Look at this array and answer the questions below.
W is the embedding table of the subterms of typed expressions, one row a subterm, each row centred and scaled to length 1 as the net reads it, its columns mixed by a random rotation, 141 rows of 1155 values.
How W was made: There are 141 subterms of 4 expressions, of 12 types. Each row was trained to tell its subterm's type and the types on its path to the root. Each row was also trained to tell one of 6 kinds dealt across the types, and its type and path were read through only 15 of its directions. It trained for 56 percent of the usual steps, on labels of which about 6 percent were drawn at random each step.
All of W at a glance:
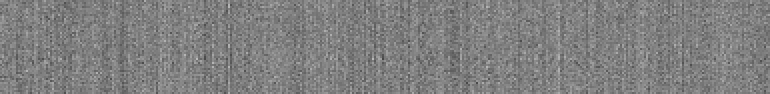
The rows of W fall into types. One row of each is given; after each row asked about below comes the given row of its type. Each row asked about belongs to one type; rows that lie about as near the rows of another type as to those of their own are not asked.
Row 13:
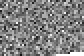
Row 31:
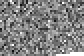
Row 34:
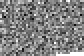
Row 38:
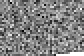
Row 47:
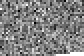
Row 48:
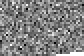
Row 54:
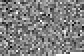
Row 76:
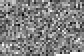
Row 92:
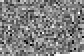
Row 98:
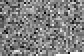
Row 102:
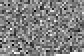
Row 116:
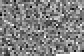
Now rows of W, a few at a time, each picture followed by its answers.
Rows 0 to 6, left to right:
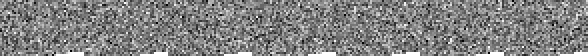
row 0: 92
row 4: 116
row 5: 47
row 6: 102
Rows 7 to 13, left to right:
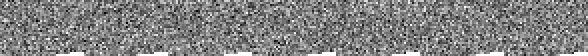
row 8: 116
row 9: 34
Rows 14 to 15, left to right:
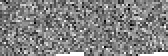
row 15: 98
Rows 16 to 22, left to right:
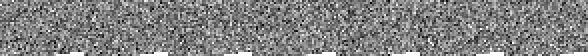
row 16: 102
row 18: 48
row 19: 13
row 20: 92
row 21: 48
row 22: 116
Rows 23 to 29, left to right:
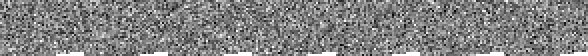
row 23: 34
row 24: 76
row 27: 31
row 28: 31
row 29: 98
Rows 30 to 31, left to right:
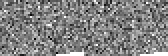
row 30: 102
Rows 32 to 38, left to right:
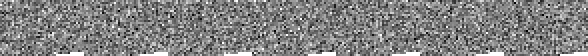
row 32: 76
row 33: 92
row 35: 76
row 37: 34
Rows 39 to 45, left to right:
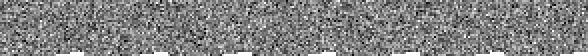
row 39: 102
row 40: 47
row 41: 98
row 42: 31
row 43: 98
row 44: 116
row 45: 47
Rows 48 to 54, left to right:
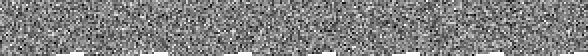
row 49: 34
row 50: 54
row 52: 116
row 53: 98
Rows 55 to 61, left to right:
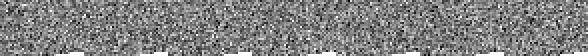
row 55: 98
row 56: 34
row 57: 76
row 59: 13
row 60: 98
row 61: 102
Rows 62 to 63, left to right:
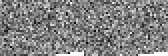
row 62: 76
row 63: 92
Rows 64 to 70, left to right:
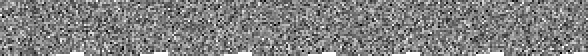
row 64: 31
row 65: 38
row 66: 13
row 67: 13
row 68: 54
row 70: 54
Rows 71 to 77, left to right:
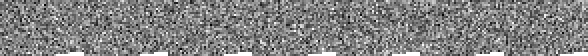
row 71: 98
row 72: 13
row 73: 116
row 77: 92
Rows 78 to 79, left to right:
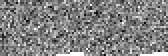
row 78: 92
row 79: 54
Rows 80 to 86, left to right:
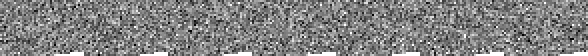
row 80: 92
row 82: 76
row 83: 116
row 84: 92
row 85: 116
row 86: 102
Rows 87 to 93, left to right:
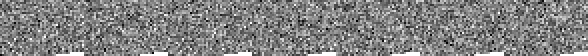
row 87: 48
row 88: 48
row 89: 48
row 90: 48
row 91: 98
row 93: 76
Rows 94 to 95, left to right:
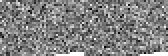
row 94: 34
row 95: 98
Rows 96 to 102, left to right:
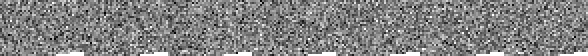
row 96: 34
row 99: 102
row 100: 54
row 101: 102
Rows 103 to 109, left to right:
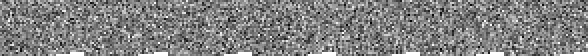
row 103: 31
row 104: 116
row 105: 48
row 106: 98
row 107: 47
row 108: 31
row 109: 31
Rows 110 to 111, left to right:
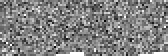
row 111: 98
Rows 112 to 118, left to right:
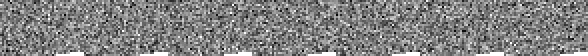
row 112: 92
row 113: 48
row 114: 13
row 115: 116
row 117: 13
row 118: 102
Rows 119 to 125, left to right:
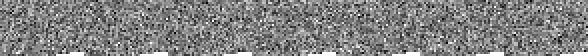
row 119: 38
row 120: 54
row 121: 92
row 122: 31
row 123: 102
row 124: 47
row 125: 48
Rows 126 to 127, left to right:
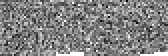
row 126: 34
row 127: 102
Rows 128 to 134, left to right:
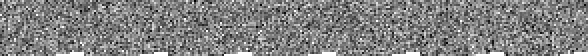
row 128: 31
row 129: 13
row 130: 48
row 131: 47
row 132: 38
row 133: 48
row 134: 38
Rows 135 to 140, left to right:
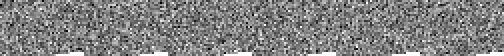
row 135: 13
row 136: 47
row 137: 54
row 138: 47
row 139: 47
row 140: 102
